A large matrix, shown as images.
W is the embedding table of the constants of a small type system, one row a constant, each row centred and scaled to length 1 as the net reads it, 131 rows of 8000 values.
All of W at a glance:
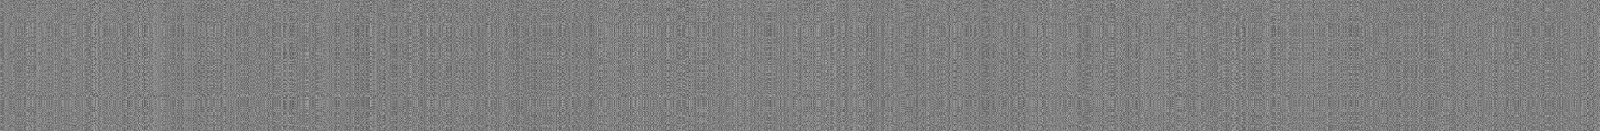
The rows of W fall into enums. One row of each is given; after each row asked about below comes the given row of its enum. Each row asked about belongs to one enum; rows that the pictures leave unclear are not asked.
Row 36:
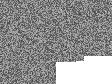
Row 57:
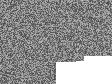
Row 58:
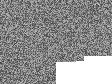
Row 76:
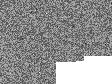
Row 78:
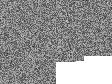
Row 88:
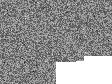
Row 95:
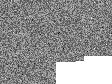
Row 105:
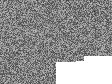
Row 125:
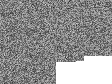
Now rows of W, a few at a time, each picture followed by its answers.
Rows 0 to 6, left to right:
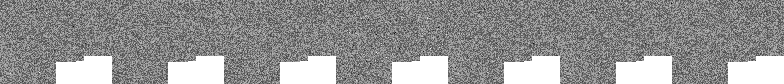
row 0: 76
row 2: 58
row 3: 95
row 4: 76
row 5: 76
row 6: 105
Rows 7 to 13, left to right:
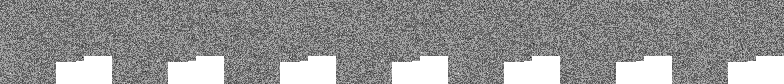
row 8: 88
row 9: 125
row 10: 88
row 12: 57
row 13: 78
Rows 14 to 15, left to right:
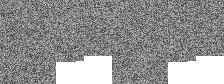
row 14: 125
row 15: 78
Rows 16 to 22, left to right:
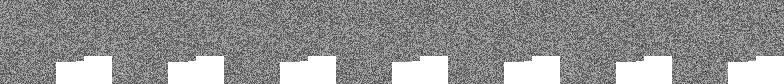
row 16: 105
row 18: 105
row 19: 58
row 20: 36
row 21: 76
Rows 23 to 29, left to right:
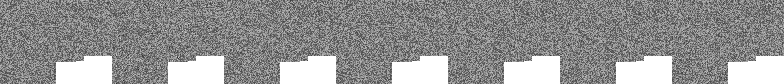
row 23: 57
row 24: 125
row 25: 105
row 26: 57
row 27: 36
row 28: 36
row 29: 58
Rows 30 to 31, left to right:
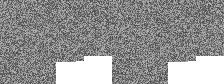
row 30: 105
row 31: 58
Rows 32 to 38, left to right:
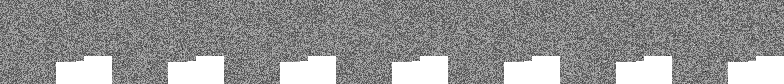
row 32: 36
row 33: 78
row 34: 58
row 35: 105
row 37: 76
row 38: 88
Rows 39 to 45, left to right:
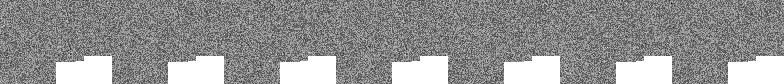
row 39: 78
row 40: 36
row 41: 88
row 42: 78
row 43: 58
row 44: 76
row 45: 36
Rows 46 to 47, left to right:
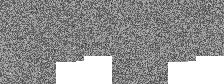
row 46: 76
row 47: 58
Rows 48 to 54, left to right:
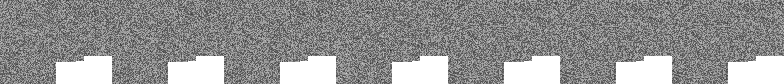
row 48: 105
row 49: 36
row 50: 36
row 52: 57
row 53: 57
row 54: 57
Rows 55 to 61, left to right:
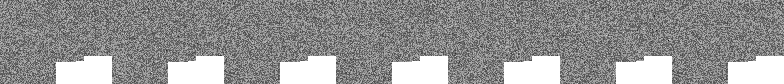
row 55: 105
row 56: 76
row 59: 78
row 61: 57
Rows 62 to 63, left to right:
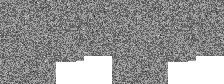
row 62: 88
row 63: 88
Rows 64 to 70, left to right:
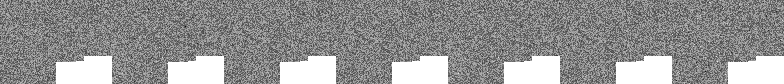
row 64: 58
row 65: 76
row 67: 36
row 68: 76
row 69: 36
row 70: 88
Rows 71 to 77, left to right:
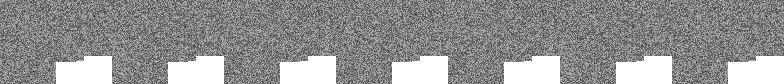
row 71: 88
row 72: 76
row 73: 105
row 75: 105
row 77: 88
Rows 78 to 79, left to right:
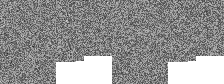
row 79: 105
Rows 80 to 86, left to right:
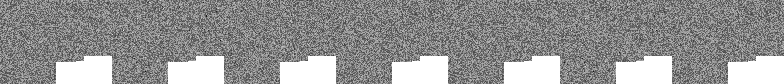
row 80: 57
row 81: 88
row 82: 78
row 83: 36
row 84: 57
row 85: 88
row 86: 36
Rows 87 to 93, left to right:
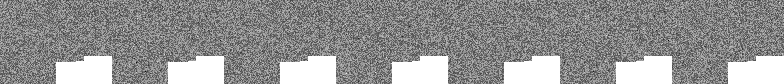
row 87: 105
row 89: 105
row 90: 76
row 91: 57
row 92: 88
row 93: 78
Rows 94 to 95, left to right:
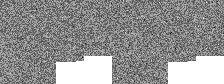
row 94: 76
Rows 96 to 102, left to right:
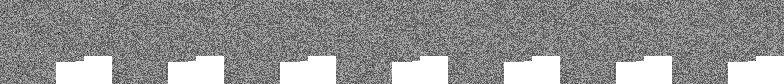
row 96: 95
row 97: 57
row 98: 57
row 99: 88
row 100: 105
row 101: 57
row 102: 105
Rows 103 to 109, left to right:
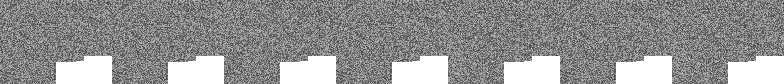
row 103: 57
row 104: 57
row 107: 76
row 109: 76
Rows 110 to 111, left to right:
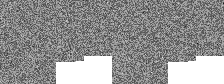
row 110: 78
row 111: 76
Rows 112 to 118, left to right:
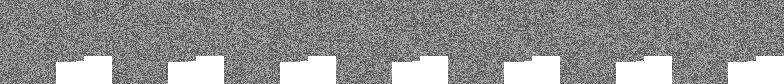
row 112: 36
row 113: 57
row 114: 36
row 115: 88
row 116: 88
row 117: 105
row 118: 78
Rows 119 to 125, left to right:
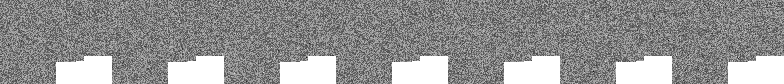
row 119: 36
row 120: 78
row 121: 76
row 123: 58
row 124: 88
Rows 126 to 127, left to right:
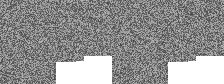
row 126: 57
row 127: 36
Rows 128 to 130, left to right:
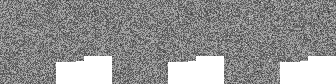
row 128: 105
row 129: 36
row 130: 88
